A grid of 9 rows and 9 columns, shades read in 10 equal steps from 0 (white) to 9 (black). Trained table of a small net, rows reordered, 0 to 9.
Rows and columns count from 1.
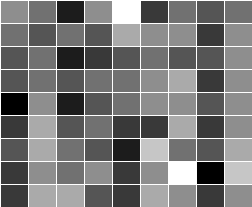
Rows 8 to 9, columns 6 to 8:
4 0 9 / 3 4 7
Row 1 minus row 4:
-2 0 2 -1 -5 3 2 -1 1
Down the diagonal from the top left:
4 6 8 5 5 7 5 9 4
